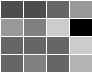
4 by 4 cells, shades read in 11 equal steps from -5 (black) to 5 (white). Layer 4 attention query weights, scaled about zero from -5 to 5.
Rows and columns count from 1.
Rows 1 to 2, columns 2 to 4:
-2 -1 1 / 0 3 -5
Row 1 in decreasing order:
1 -1 -2 -2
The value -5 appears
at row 2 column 4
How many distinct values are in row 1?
3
